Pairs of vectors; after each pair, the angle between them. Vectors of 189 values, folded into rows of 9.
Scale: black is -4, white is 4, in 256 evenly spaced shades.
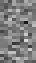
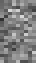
partly aligned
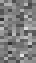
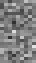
orthogonal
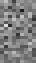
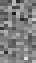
partly opposed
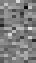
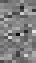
orthogonal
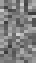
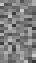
orthogonal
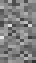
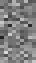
nearly opposite
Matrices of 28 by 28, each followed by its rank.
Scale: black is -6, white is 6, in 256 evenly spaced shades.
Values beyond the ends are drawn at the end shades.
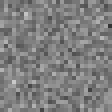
full rank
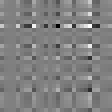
one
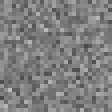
full rank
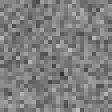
full rank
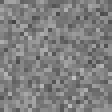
full rank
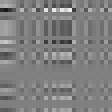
one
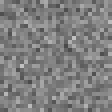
full rank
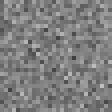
full rank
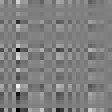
one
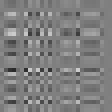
one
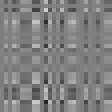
one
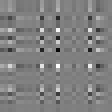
one
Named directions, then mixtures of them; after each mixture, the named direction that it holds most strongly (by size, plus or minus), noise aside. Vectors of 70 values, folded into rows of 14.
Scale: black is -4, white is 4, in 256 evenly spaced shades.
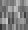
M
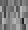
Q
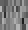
Q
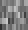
M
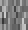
Q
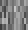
M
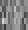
Q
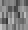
M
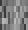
Q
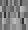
Q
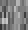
M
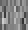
Q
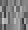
Q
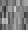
M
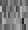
Q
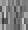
Q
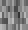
M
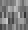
M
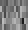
Q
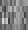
M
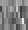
Q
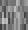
M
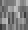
M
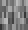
M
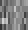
M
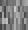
M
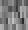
M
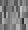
Q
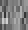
Q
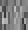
Q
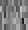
Q
